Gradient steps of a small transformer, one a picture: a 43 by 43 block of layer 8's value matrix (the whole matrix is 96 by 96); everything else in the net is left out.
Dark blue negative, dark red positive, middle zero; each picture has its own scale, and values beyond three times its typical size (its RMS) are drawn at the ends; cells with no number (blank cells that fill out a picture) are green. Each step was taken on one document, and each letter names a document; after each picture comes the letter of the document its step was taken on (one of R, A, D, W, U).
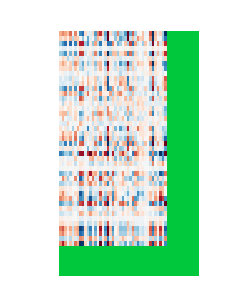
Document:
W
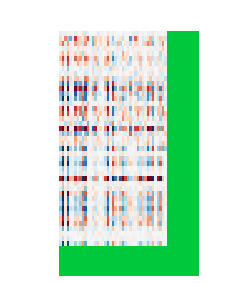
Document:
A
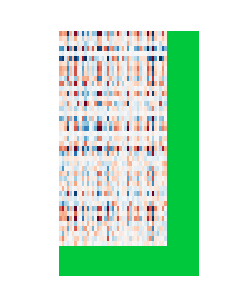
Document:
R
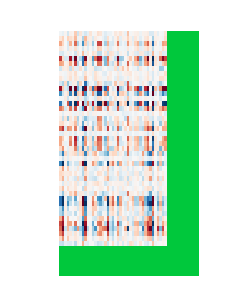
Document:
R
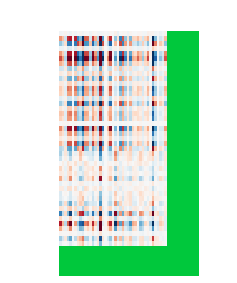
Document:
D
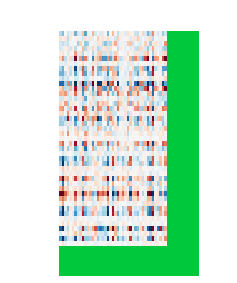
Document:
A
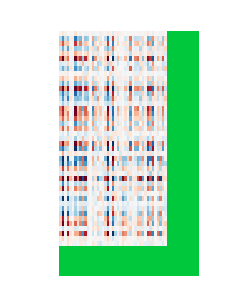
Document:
A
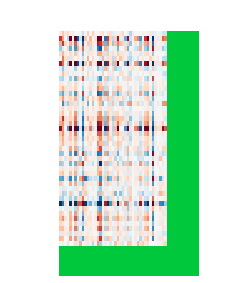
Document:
D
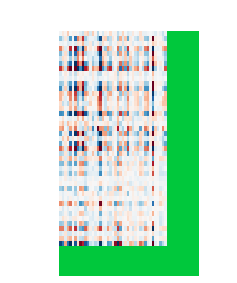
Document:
D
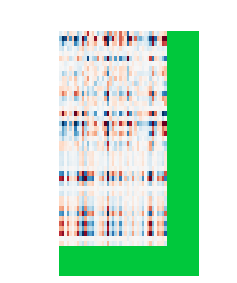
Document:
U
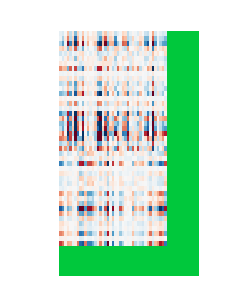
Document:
W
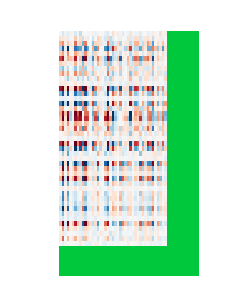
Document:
A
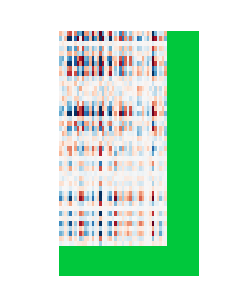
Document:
D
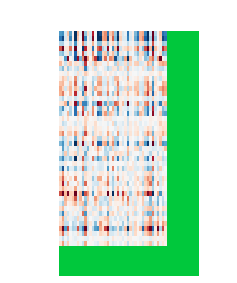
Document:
R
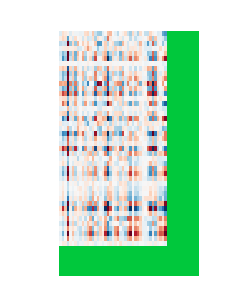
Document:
U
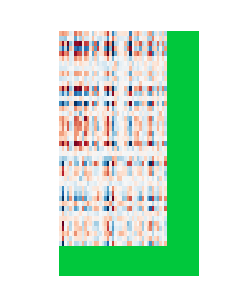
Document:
A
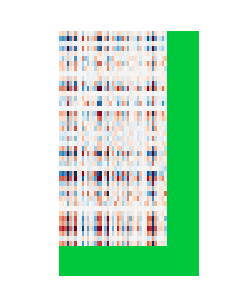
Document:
U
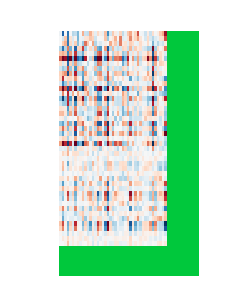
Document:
W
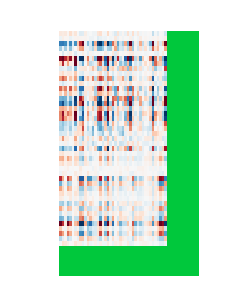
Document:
W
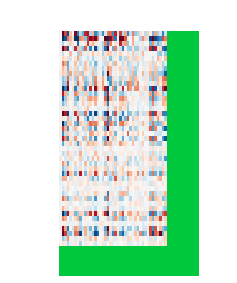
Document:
U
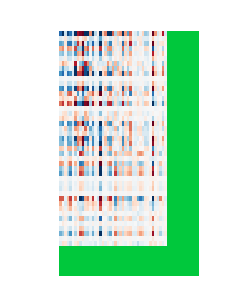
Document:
D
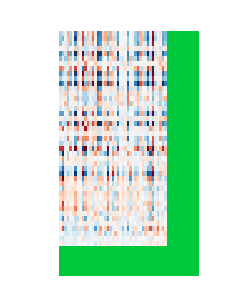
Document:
R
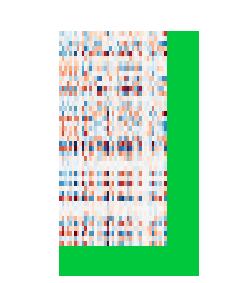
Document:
W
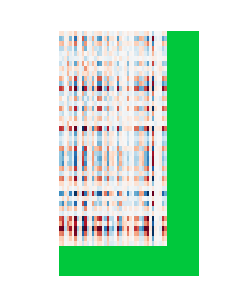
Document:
R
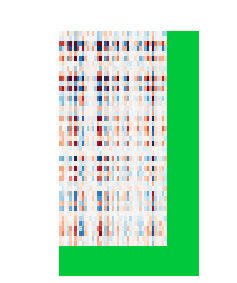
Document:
W
